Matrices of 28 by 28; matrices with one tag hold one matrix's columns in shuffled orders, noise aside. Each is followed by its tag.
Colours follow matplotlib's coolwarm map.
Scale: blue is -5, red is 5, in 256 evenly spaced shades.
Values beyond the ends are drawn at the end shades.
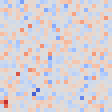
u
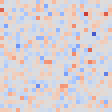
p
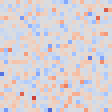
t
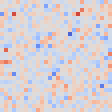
p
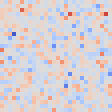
p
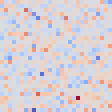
t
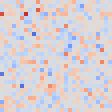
p
